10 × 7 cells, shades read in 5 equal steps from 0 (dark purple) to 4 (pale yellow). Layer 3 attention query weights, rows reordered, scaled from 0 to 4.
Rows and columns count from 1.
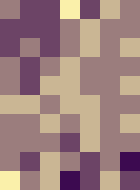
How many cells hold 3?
19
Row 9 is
2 1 3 2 1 2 0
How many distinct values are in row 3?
3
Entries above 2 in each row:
2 1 2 1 3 4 3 1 1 3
